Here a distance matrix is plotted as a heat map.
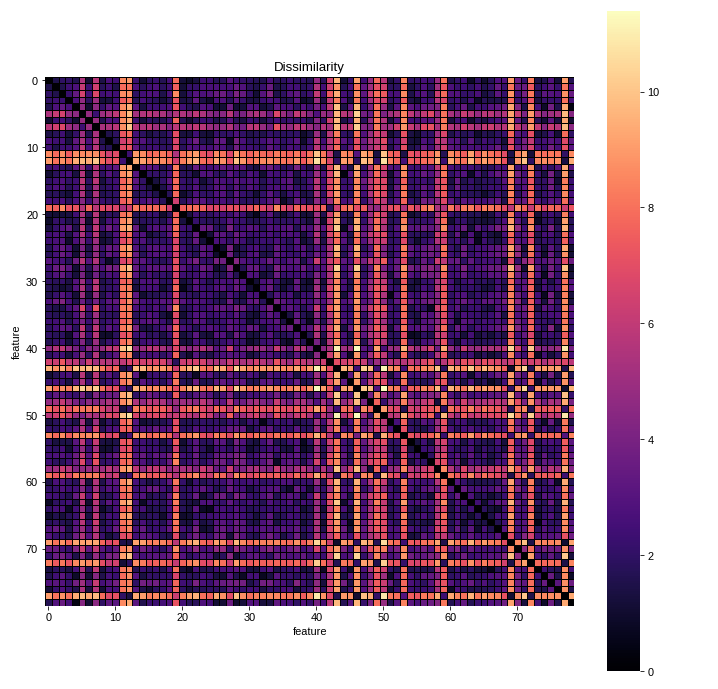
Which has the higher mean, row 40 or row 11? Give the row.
11
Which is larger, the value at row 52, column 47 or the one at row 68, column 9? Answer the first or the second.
the first
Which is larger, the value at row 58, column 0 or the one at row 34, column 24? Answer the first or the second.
the first
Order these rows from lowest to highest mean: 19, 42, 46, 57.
57, 42, 19, 46
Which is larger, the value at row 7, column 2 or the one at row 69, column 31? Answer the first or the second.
the second
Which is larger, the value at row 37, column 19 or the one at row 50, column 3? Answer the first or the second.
the first
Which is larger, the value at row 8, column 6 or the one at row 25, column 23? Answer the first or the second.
the second
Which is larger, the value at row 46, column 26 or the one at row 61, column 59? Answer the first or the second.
the first
